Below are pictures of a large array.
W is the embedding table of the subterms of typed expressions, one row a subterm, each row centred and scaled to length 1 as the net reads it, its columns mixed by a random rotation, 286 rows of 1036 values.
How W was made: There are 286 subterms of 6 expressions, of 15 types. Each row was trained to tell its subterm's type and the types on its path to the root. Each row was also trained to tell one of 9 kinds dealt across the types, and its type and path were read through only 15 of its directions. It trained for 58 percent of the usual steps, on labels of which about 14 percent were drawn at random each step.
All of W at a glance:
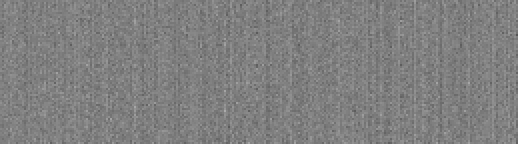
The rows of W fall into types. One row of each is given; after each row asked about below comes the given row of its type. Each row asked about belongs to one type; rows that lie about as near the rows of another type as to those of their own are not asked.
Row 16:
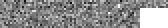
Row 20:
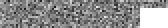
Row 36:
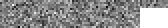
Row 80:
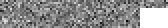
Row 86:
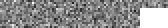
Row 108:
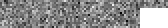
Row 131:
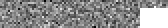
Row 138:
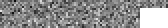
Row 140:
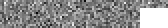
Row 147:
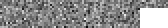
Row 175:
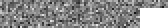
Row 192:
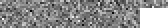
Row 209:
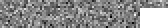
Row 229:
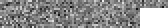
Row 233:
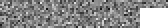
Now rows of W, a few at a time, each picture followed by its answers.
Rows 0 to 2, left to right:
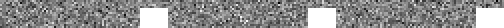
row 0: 233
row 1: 16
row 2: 20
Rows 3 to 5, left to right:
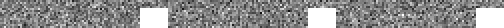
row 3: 175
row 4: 16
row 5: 16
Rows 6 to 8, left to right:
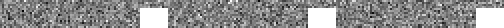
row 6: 229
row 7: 192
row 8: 138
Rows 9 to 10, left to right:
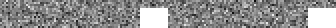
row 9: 80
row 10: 80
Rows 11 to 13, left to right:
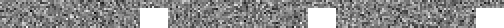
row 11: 192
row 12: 175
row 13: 80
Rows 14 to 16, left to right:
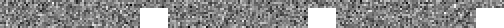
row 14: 147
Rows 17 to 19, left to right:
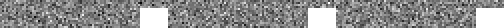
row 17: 36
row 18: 80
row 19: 86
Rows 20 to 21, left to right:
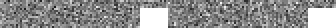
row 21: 147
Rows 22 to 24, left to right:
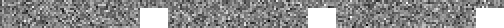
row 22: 108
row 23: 16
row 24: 175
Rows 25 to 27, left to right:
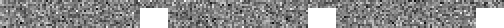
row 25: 20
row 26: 147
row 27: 138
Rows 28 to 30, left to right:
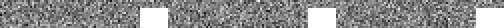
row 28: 86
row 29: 16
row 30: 140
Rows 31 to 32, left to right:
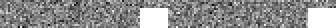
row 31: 175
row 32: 175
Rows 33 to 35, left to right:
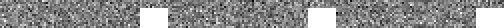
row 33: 229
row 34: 36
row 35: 147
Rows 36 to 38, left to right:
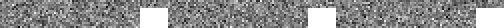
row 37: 192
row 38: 138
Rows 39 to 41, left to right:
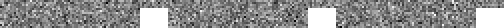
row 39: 20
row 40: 108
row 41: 233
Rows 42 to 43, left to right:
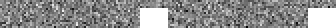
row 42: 233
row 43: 138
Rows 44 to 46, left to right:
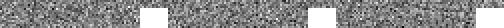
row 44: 86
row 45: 80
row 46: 140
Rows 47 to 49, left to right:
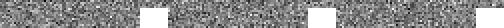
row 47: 131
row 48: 138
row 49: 229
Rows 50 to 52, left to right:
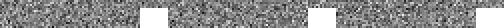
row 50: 80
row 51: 138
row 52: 140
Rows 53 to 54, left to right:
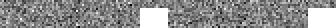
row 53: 108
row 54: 86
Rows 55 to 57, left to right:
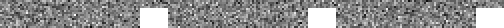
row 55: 147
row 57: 36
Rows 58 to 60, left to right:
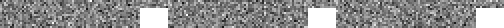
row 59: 20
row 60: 138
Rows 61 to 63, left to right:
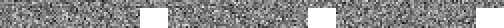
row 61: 209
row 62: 108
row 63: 80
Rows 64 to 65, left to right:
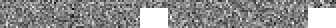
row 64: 131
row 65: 131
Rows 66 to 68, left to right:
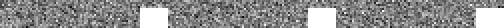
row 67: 36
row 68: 233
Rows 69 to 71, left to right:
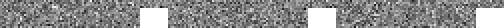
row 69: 16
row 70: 229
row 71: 147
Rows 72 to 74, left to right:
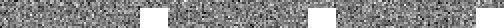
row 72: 80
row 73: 138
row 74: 140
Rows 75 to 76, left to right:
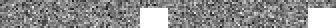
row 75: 36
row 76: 20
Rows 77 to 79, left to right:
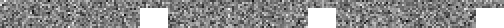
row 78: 138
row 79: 209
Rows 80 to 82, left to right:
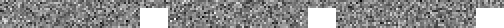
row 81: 36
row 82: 140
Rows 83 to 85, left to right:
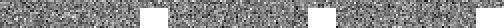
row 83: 229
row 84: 229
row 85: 192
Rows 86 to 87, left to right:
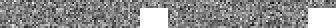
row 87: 140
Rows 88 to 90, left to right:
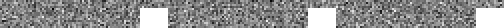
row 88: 209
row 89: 209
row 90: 229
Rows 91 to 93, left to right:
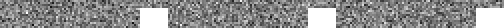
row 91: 209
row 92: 233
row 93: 20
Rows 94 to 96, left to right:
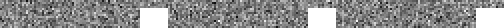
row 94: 209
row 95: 229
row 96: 138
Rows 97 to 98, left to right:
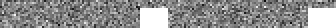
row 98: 20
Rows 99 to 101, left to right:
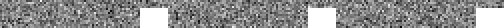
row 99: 209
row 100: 20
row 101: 233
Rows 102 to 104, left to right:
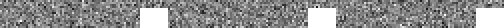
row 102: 131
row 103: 138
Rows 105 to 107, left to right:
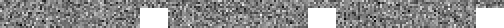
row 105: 131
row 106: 229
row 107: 147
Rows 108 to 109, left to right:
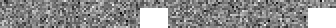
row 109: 16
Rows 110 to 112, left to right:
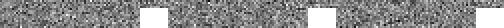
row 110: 16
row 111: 233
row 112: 175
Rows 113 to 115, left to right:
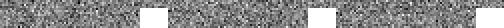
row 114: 192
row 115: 16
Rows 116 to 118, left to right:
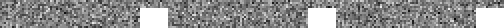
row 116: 80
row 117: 16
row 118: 147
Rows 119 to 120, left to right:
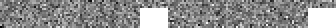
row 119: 192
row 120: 209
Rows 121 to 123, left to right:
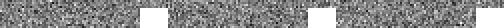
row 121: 138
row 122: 192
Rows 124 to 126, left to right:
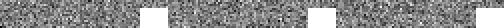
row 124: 192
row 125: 140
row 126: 147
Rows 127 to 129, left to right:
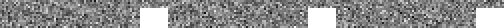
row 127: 80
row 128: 108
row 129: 108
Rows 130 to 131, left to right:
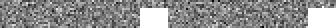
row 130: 86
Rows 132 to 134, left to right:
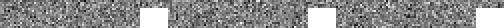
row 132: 108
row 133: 175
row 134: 131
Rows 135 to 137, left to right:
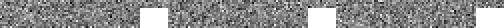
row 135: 192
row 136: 16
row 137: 229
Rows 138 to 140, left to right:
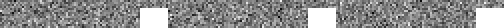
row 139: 192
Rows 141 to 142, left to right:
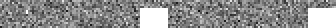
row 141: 192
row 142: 192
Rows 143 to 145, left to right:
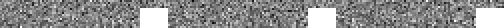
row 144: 140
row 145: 16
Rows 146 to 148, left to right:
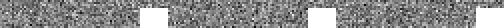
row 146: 16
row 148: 20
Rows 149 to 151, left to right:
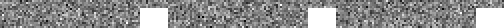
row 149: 140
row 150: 108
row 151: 138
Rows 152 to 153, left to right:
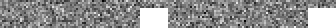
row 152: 209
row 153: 108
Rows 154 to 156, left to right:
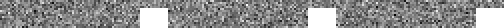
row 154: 138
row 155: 80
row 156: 20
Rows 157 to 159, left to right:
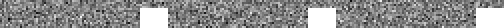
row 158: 80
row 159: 80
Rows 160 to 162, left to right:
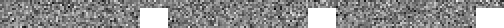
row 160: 209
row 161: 138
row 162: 86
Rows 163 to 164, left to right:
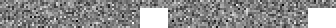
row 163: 108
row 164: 140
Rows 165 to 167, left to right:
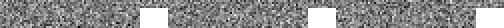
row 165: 140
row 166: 16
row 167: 209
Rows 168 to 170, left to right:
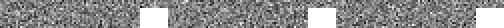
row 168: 16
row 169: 131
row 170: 140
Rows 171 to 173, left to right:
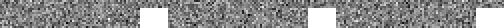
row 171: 80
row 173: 209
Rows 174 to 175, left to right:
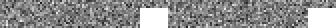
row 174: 80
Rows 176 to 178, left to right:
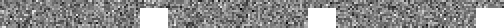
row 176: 175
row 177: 131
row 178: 36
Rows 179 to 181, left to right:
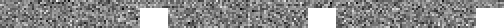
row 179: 233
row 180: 131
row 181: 233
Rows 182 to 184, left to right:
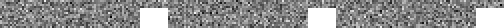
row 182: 192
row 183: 138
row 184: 229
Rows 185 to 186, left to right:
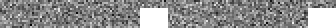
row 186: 209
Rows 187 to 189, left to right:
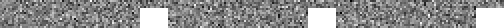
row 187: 16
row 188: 209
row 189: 80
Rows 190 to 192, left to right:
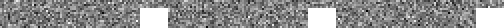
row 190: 86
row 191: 138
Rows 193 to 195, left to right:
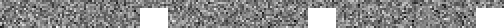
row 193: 192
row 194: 80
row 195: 108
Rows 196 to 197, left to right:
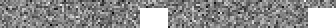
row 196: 209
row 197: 229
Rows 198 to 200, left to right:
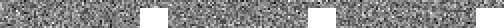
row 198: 16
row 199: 20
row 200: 140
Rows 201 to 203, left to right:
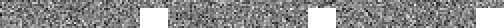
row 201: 86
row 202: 147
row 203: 192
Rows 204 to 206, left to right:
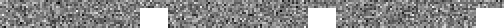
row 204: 20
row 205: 80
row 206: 20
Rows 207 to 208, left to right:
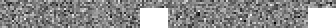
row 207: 229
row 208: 131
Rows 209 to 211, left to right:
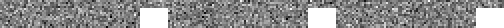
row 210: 147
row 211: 86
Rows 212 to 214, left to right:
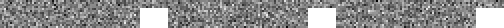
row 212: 138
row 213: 233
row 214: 36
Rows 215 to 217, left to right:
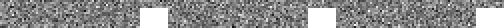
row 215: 20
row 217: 108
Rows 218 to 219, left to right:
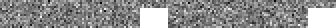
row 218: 80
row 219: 233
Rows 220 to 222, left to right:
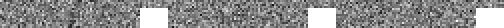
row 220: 36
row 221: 86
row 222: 233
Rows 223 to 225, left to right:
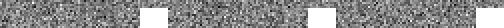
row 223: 209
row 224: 209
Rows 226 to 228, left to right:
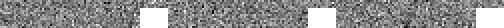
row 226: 175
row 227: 229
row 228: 36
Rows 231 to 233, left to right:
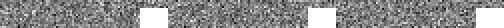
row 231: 175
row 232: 20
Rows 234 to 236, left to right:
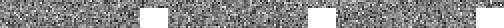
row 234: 16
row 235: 16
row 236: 147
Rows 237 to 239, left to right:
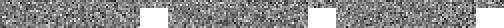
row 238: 20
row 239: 175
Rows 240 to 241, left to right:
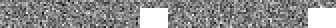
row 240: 20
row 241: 108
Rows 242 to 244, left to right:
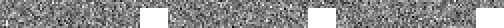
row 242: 80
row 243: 147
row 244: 108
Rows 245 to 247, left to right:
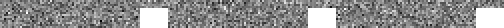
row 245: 140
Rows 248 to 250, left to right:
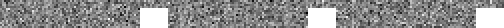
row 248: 108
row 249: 209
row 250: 138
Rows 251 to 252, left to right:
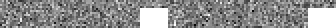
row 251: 233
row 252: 147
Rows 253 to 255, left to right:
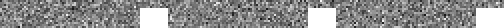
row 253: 175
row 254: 86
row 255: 108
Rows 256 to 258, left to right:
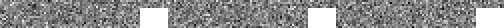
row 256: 20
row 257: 147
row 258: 86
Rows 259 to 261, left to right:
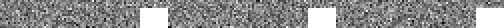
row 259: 80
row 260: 192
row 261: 131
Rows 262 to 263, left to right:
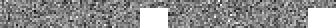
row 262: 209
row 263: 140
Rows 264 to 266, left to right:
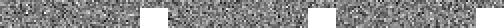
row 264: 20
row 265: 138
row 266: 16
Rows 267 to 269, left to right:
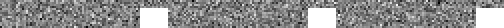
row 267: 80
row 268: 140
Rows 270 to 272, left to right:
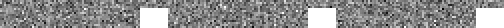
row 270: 147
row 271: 233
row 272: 209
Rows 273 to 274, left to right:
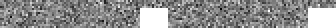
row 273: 131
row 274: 36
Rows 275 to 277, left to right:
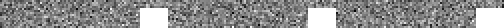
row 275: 233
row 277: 138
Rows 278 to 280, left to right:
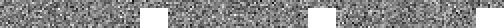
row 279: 16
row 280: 131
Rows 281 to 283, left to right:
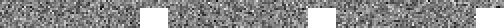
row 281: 229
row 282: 233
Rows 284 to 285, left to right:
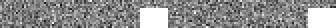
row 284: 16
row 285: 233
